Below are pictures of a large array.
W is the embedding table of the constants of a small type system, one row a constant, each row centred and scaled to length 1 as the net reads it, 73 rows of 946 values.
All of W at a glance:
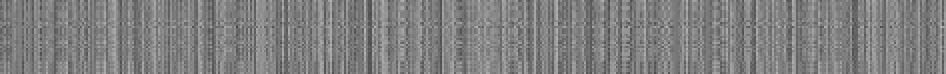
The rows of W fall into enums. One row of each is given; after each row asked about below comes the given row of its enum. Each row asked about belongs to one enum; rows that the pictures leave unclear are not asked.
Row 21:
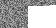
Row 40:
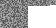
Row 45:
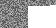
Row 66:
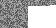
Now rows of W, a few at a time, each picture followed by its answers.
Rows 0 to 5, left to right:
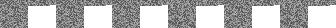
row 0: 45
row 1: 45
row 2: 45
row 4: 45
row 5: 66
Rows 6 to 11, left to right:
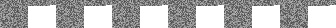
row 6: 40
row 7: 45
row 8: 40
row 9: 45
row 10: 45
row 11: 66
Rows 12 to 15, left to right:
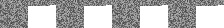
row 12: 66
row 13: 40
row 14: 66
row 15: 40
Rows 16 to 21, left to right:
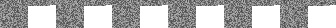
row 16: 40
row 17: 66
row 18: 45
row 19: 40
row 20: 40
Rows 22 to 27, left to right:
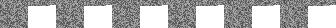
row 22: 66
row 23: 66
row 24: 45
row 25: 66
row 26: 21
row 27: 21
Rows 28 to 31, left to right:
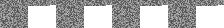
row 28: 40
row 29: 45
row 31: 40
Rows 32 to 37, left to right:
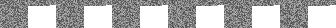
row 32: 45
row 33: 40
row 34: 45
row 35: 21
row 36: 45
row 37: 66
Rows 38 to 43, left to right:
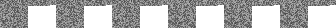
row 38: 40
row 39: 45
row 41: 66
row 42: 66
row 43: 66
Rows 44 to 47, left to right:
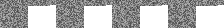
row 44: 40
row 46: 21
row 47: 66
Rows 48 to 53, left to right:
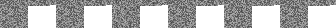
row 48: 45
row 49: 45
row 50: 21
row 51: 45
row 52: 40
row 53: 45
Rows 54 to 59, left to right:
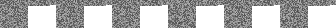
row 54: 45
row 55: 40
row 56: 45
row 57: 66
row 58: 45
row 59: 40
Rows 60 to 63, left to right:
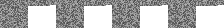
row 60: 45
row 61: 66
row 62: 66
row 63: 66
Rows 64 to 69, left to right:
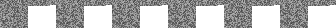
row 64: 40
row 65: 66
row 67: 66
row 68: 40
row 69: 66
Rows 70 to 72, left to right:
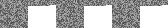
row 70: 66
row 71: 40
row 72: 66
